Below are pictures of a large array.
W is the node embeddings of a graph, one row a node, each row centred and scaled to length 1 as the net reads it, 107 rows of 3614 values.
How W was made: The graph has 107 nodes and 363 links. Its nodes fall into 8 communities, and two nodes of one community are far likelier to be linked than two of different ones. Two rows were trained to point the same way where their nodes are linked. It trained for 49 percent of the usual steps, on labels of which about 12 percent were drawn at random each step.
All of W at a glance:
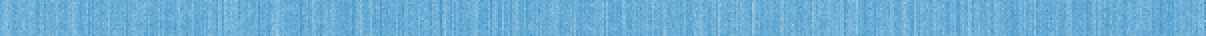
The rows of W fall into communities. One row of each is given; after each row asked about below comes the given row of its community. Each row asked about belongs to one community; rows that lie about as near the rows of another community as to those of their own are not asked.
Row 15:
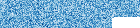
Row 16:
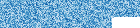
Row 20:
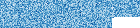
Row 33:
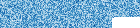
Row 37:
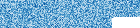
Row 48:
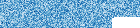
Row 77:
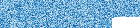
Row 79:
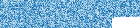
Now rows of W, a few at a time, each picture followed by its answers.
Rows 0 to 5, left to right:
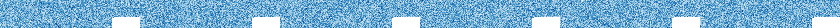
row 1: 15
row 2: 37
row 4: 48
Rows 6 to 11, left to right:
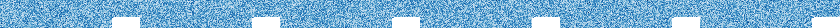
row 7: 15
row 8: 20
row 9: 16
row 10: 77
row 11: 37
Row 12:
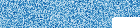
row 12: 16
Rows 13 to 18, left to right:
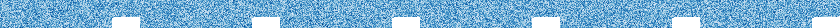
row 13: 33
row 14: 16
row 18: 77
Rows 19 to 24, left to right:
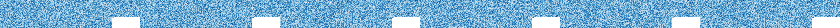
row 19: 16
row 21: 20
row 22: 16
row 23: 16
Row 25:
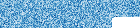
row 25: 33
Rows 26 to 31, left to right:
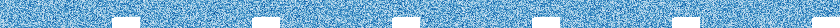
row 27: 79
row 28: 48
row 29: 79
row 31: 37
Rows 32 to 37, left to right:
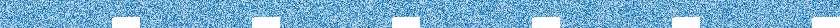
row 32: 20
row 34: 79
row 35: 33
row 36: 15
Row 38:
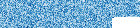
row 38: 15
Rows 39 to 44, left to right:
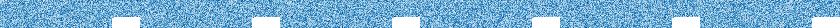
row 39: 15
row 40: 16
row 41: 77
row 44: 79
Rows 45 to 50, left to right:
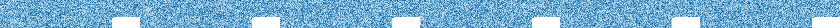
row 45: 77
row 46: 33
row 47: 37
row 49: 16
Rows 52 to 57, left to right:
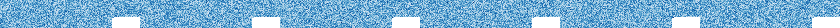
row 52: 15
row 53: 16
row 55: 16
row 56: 37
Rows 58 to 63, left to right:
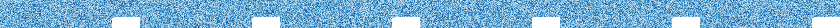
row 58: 79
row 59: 37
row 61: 48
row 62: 77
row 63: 15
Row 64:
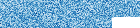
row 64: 79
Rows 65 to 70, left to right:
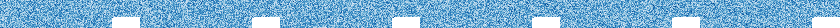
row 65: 48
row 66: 33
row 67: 15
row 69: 79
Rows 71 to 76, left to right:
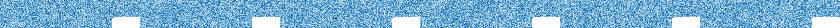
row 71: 77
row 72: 79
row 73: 37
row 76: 79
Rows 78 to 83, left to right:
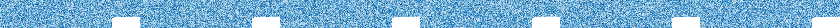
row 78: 20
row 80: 77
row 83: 37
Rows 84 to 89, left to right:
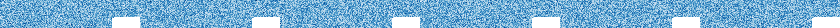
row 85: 20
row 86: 37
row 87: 15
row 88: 48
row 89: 20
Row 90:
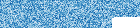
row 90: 16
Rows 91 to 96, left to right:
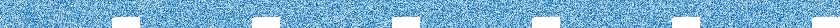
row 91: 37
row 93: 79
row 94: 37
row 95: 48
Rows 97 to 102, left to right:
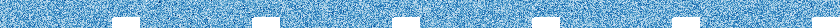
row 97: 48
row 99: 33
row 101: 37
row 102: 48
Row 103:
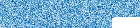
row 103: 79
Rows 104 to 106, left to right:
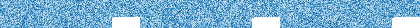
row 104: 33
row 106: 79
